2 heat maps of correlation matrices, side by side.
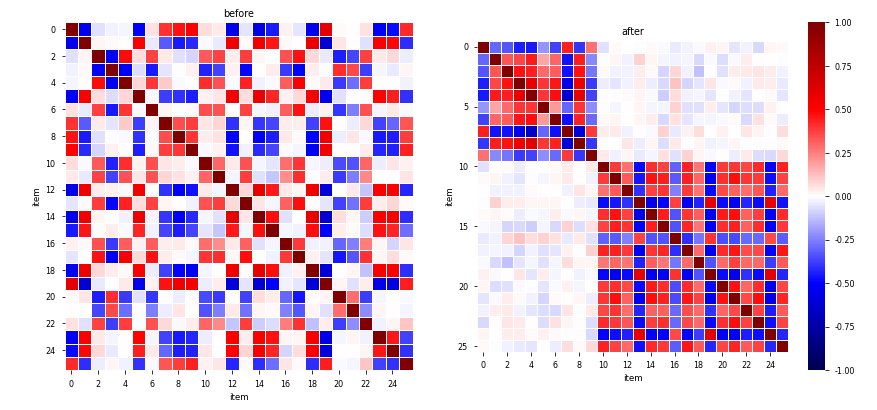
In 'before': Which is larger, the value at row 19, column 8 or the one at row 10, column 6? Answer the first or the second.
the first
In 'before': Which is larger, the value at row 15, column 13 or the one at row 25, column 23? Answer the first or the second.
the first
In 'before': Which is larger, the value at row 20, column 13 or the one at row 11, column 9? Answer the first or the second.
the second
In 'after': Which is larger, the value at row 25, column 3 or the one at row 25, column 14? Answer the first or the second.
the second
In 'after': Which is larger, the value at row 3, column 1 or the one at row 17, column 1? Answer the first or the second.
the first
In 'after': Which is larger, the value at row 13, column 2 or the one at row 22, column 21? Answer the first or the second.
the second
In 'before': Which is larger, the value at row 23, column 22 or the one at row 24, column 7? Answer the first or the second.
the first
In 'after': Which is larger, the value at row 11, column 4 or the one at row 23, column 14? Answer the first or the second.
the second
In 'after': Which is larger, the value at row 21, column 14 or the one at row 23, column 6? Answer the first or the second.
the first
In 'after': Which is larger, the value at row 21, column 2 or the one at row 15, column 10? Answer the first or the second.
the second
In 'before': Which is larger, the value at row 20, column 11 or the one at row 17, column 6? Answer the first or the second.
the second
